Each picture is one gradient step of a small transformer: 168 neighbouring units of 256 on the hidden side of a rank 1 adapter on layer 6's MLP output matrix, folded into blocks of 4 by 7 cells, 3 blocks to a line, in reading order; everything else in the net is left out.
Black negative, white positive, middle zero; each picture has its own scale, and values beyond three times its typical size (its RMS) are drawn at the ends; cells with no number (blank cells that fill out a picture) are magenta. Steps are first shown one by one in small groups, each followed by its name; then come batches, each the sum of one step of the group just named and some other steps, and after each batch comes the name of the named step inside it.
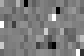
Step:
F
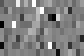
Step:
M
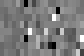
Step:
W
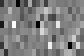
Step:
M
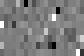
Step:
F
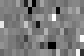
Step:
W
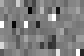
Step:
M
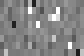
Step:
M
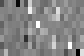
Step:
W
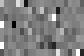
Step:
M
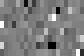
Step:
F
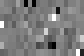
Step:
F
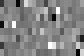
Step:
M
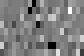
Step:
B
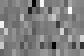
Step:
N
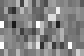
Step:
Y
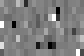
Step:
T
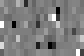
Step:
T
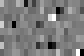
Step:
B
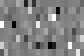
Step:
T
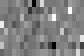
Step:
N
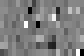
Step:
B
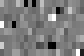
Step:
N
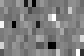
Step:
B
